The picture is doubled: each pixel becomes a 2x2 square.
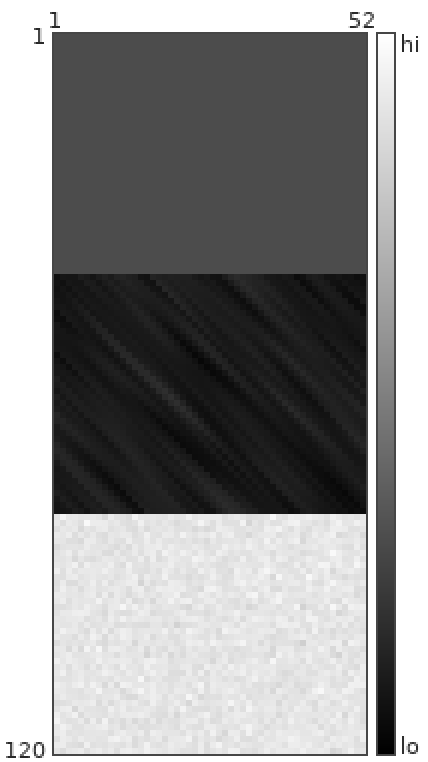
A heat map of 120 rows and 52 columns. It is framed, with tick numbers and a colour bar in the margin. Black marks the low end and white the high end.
It is made of 3 by 1 panels. Panel 1,1: low, flat. Panel 2,1: very low, slanting down to the right, faint in contrast. Panel 3,1: very high, fine-grained, faint in contrast.
